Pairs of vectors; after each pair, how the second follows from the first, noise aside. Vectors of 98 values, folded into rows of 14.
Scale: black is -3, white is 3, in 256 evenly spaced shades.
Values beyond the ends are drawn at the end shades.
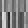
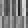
reversed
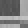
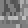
partly zeroed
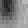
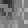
partly zeroed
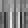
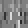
partly zeroed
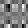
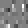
partly zeroed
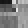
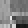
reversed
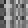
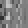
partly zeroed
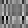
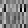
reversed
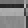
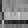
reversed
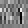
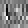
reversed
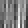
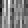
reversed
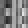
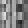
reversed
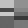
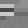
partly zeroed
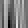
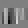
partly zeroed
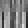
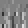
partly zeroed
